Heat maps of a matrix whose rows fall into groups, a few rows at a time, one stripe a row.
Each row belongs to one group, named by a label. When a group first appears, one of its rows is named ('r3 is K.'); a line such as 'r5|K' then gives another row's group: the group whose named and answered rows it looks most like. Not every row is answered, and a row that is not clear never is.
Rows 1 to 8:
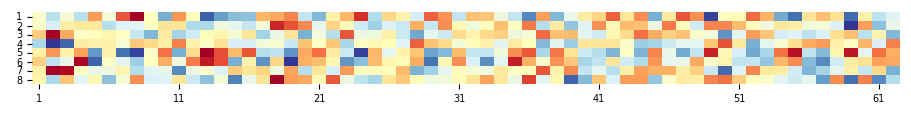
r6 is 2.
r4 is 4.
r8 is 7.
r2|7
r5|2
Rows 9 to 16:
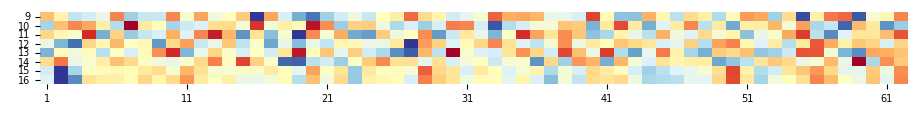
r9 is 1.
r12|4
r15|4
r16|4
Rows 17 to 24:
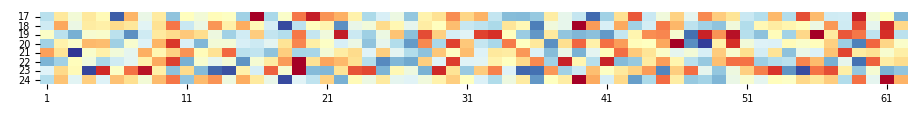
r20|7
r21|4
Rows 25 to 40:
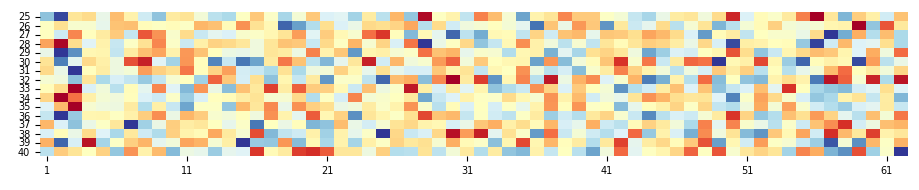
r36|4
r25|4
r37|1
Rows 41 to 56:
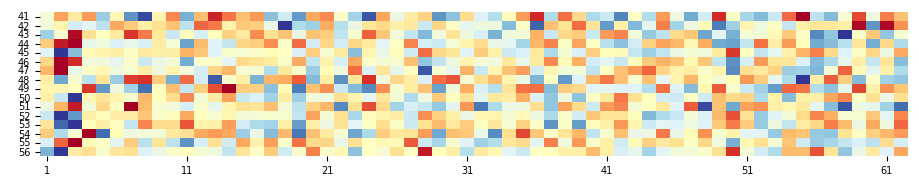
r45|4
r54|2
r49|2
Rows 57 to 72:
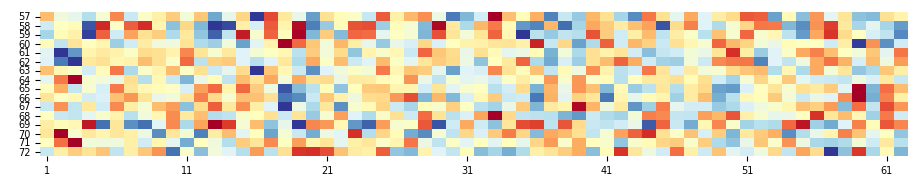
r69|2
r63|1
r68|1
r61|4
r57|1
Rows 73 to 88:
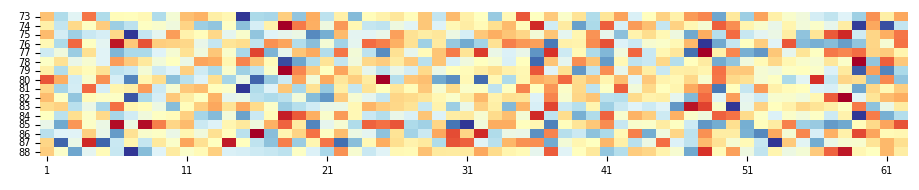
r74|7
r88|1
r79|7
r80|1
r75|1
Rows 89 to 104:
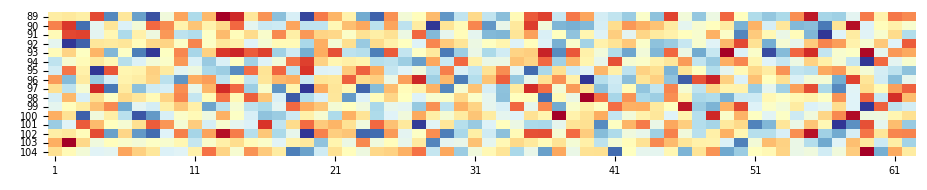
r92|4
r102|2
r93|2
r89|2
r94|7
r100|1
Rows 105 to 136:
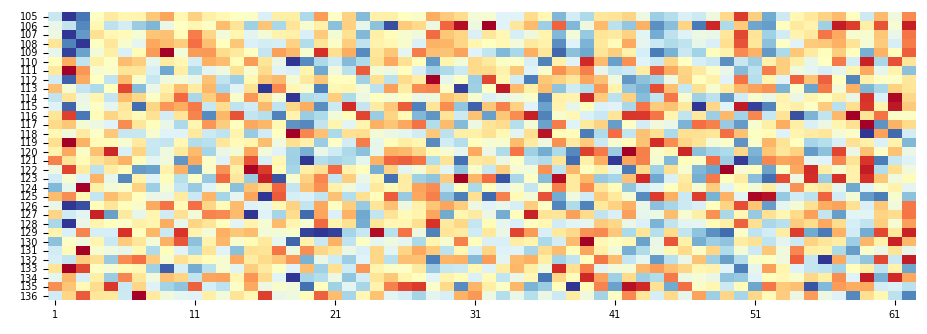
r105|4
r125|1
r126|4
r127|2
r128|4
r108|4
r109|4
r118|7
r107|4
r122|2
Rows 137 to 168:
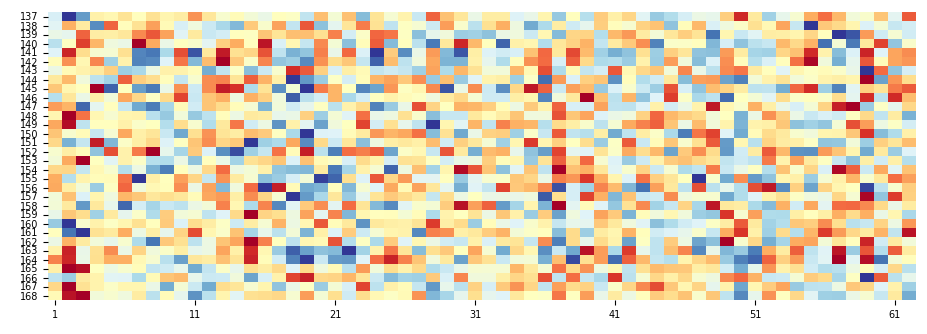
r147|1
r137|4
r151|2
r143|7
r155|1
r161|4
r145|2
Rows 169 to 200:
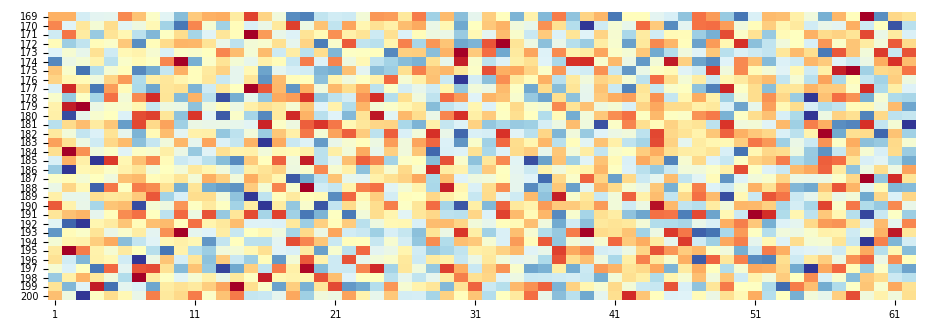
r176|1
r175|1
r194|7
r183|1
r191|1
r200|4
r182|1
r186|4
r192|4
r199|2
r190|1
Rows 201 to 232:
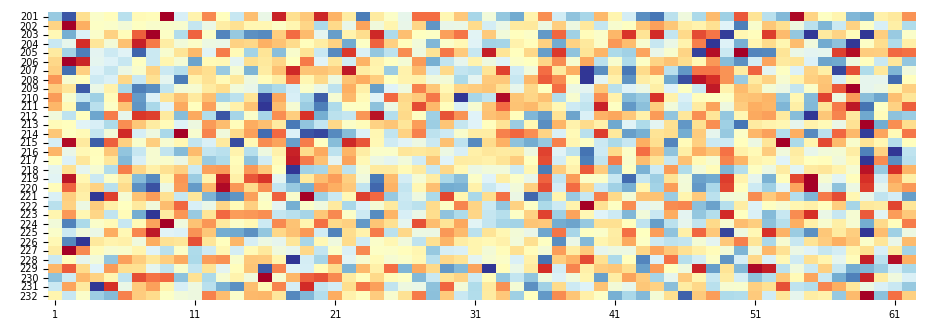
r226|4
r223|2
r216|7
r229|1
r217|7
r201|4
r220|2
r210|1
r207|7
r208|7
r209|1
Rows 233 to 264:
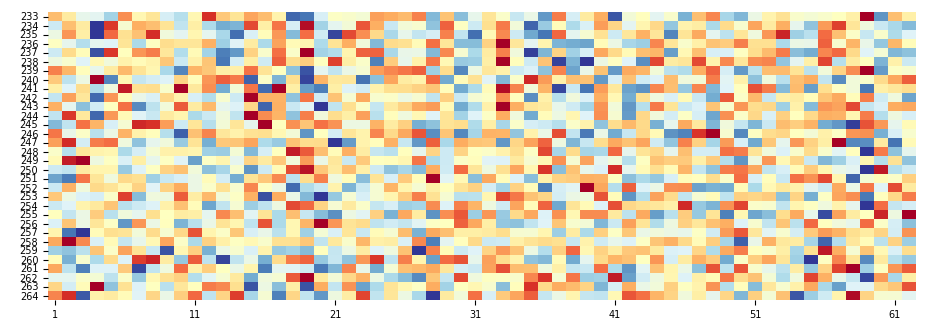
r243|1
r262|7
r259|4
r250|7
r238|1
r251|4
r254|7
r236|1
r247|7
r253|1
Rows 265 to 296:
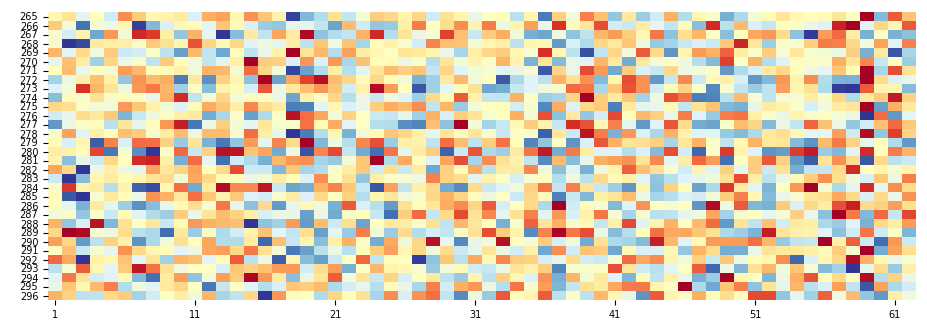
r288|2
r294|2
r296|1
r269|7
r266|1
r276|7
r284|2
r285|4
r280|2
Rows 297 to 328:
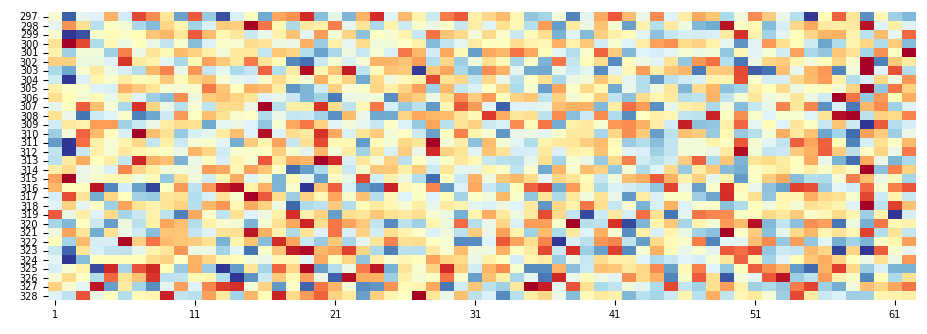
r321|2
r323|7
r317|2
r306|1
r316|2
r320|7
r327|2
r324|4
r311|4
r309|7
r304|4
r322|1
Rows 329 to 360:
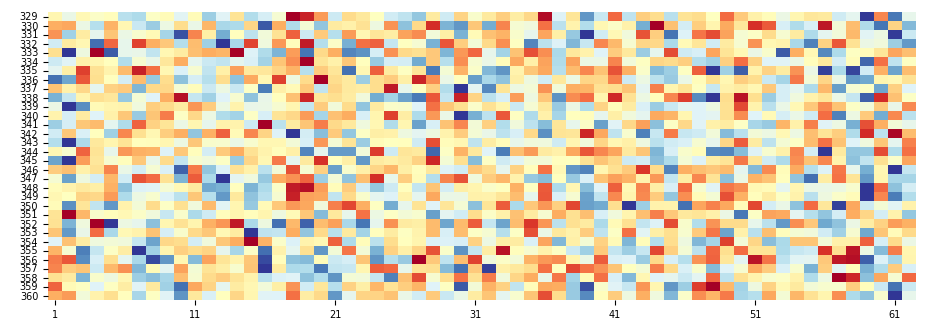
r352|2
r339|4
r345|4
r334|7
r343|4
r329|7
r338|7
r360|7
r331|7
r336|4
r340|1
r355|1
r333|2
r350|7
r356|1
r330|1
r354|2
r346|7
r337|1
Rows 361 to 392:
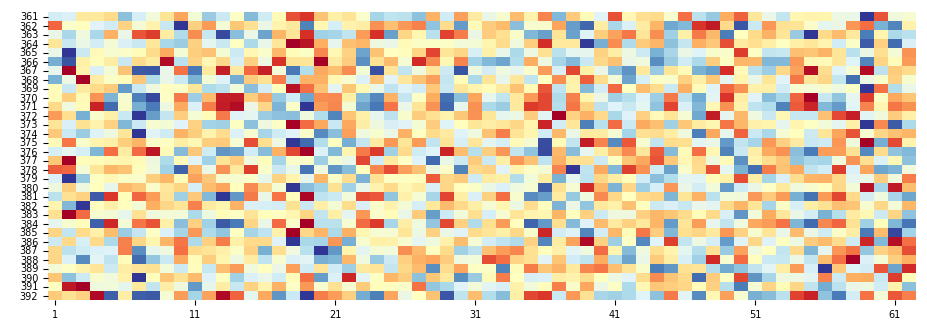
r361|7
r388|1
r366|4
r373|7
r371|2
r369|7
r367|2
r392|2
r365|4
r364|7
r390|1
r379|4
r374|1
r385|7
